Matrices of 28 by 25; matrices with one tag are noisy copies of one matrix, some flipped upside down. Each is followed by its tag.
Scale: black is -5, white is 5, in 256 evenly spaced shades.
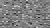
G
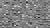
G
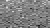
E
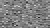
G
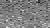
E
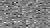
G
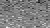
E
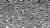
E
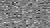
G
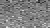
E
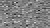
G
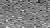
E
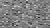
G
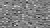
G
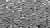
E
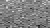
E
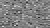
G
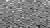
E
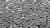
E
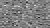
G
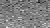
E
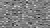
G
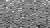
E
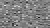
G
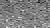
E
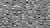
G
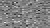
G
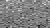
E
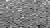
E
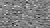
G
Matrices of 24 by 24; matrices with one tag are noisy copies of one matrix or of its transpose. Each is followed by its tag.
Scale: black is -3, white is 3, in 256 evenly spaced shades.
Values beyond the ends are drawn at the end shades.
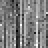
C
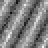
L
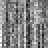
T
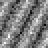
L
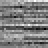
T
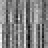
T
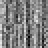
T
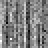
T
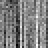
C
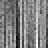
C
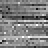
C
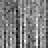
C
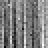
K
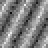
L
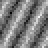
L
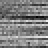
C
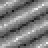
L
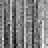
K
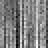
C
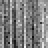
K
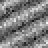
L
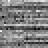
T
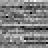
T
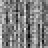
T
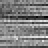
C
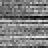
C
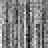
T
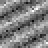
L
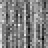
T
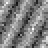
L
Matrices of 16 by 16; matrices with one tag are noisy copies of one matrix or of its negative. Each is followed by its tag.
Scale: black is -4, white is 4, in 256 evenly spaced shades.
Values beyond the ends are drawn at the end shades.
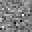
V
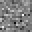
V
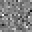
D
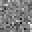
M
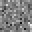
M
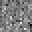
M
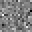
D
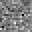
V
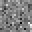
M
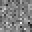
M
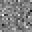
D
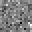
M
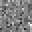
M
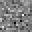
V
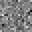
D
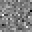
D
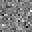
D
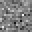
V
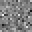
D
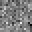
M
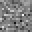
V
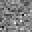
V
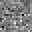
V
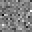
D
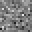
V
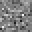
V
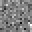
M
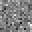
M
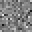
D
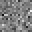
D
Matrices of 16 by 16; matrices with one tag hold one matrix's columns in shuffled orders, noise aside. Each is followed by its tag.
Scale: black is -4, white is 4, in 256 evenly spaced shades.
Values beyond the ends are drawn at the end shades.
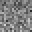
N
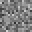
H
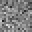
N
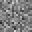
H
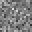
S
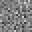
H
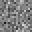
H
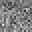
N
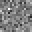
S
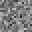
S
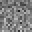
N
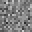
H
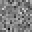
S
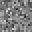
S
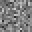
S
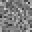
S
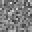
S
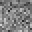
N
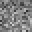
N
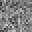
N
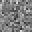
H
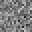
S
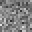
N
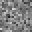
S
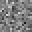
H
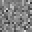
H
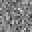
S
